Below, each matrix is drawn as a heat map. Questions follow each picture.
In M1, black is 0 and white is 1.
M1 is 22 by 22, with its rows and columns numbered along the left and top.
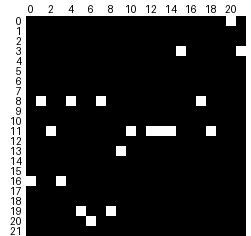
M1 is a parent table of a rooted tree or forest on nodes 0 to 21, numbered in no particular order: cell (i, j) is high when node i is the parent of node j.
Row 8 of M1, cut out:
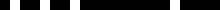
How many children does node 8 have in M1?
4
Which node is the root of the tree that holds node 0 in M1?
16
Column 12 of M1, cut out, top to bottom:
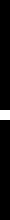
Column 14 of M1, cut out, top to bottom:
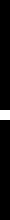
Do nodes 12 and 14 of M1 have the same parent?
yes
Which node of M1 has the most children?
11
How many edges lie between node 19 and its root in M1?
0
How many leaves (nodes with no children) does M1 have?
14
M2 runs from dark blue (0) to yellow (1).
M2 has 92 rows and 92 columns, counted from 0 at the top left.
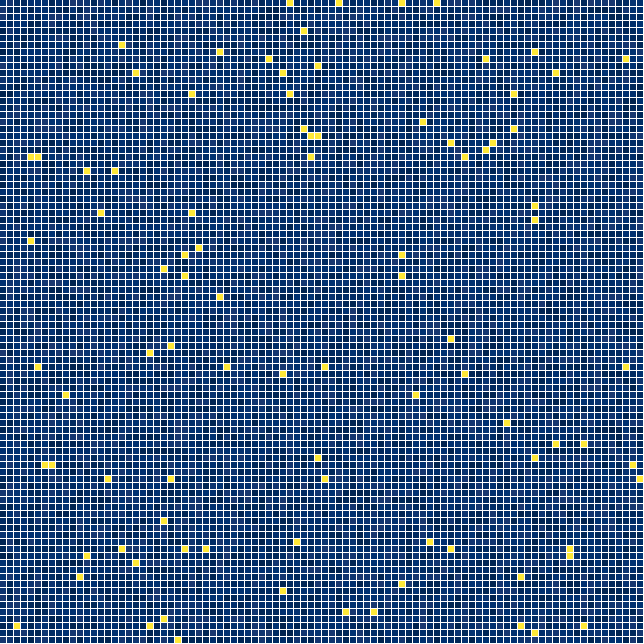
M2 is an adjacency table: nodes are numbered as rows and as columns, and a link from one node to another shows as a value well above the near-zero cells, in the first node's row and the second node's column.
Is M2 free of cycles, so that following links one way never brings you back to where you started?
yes
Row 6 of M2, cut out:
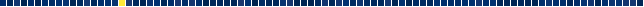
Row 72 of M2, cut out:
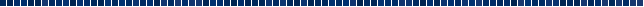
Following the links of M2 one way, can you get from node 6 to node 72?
yes
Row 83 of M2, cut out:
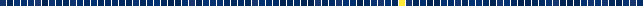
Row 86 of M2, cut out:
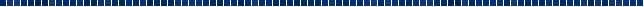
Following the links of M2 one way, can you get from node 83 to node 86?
no
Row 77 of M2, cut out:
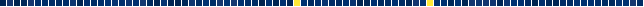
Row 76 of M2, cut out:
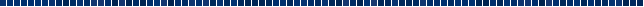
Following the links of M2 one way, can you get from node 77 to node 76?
yes
